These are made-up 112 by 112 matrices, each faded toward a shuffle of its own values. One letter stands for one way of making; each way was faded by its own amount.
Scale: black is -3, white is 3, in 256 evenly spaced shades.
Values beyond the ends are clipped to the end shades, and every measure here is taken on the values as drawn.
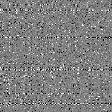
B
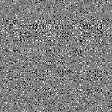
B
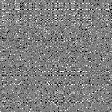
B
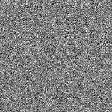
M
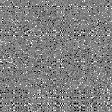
B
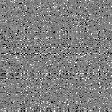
B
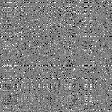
B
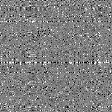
B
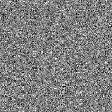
M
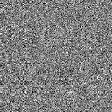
M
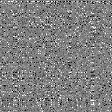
B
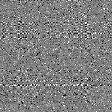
B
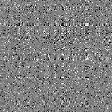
B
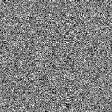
M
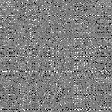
B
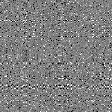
B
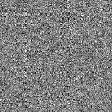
M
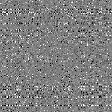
B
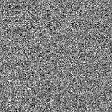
M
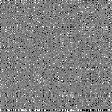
B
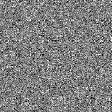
M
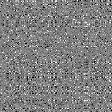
B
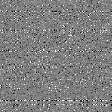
B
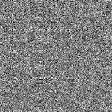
M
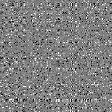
B
